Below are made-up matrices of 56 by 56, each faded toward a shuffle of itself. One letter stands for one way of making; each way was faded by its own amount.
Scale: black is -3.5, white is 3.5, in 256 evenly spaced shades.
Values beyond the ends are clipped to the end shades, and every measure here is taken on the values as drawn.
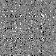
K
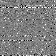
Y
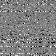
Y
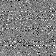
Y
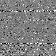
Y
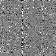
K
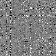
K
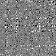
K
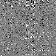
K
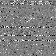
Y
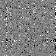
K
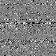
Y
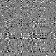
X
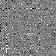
K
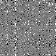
K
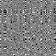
X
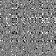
X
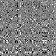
X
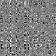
X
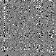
K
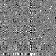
X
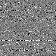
Y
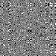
X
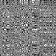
X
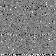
Y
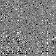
K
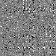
K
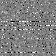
Y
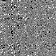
K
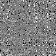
K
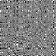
X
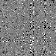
K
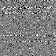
Y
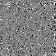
K
